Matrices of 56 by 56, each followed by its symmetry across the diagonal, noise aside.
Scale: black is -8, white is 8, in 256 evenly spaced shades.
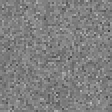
neither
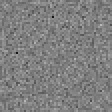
symmetric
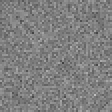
symmetric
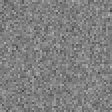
neither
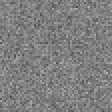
neither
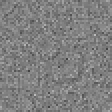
symmetric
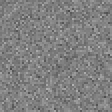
symmetric
